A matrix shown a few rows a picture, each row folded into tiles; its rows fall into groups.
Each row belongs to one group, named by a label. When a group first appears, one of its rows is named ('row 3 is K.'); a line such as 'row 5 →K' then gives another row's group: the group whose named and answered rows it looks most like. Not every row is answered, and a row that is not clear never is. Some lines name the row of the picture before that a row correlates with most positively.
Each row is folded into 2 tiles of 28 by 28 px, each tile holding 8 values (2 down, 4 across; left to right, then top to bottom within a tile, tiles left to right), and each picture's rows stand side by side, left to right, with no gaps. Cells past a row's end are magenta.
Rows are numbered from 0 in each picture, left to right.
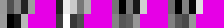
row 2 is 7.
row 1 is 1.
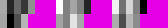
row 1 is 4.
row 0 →7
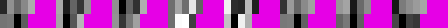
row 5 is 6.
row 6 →6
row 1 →7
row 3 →1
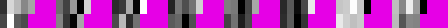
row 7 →4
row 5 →6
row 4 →6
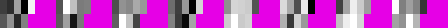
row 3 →7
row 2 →1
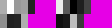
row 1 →4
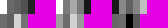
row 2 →6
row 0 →4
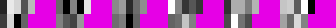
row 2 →6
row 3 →4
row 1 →7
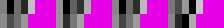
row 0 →7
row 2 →7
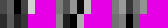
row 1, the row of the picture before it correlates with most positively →3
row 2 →6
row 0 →6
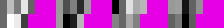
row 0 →1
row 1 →7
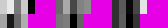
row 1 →6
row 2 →6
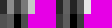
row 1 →6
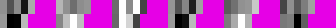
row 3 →7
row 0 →7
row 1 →4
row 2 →1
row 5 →6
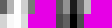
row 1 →6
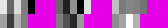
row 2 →4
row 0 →4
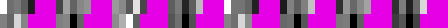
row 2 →1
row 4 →4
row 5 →6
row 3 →6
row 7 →6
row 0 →4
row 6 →6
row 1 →6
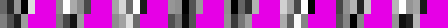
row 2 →1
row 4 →7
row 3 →6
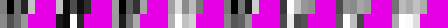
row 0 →7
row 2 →7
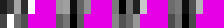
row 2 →7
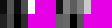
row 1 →6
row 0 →6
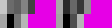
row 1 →7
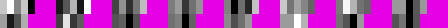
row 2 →6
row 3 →6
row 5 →4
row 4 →7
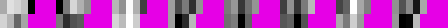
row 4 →6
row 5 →6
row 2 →4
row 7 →7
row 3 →7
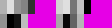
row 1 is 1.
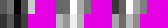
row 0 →6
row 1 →4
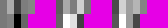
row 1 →1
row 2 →1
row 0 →6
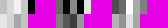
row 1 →7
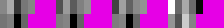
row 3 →4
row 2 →6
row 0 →6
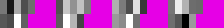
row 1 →1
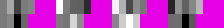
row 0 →6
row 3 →6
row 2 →4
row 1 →4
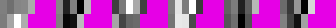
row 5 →7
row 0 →4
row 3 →1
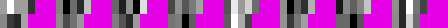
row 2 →7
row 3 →6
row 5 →7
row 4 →1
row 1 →7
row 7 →4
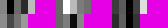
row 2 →6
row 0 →7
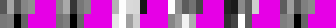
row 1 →6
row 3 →4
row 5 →6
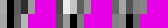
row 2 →6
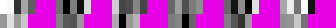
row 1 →7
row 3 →6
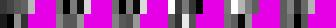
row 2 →7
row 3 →4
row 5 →6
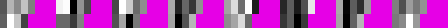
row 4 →1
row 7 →4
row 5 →6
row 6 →7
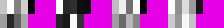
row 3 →4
